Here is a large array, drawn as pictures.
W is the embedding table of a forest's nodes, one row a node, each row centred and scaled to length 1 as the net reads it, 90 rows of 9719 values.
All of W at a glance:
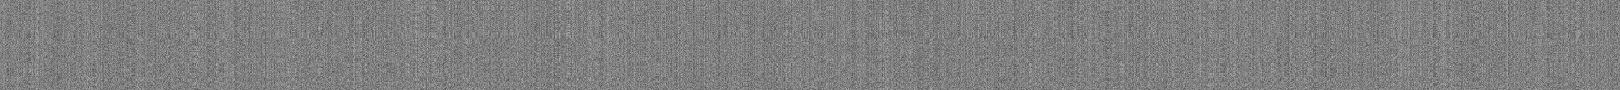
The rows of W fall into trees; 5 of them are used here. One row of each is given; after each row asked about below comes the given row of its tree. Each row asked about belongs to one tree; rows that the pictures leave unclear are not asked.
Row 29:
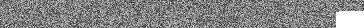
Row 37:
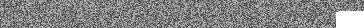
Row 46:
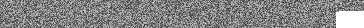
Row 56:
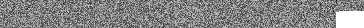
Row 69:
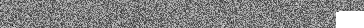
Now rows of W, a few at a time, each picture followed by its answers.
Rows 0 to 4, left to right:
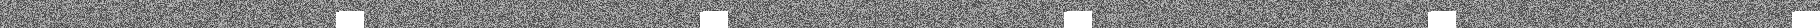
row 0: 69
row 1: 37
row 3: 37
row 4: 56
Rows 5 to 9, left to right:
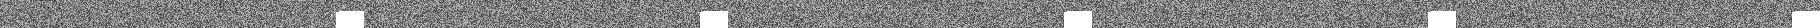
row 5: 69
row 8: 37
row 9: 37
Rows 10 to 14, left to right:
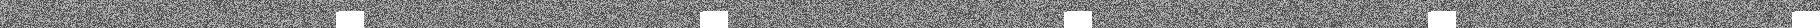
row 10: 69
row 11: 56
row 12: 56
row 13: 46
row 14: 37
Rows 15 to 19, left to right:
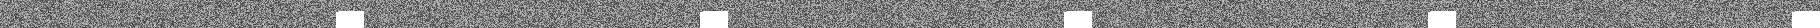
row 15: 69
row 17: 56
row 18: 56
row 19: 56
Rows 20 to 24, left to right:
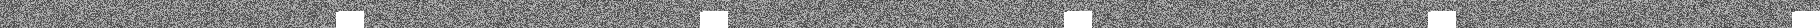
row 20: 37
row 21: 69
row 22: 29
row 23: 69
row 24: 37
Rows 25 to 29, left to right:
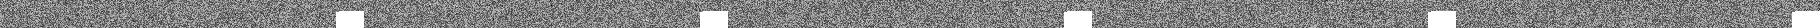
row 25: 56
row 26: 37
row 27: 29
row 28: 69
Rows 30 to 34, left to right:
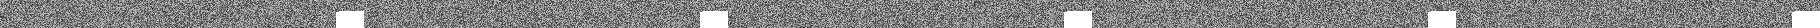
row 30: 37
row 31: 56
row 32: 37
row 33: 37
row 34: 37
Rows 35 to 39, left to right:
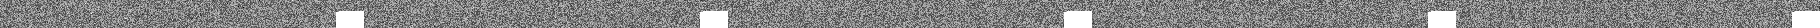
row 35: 37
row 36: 37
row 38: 46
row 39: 56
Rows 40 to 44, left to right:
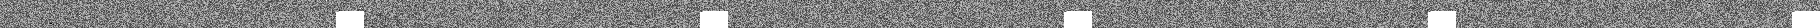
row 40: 56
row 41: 69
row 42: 56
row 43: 56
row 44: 69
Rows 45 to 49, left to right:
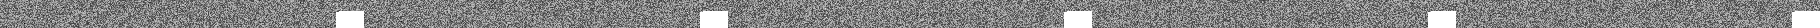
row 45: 29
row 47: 37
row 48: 56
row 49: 69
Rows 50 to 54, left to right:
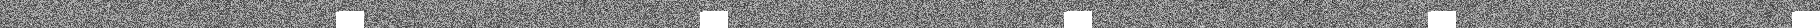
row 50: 46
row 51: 69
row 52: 37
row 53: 46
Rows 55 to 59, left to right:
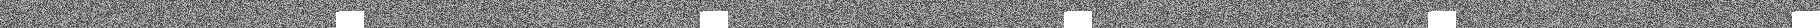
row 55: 29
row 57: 56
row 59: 37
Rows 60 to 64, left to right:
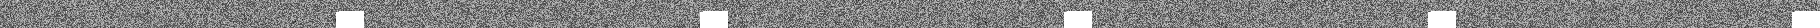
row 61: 46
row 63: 69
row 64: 69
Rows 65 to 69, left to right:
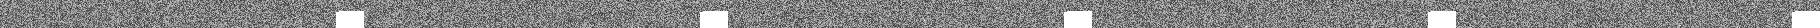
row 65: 69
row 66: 56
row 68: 69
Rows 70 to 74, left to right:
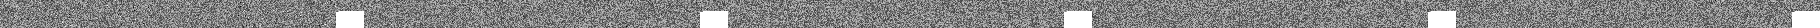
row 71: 69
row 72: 69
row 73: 37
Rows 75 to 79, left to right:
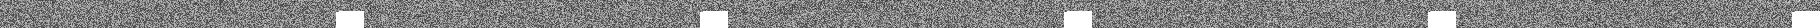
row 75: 69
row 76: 37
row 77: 29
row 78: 56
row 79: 56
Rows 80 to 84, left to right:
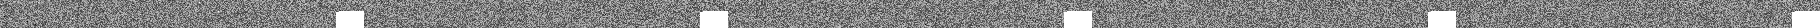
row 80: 56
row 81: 69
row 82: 46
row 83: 37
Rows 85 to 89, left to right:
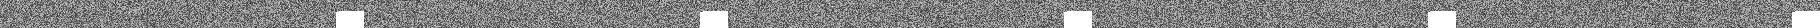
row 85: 37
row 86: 69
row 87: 46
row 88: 56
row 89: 29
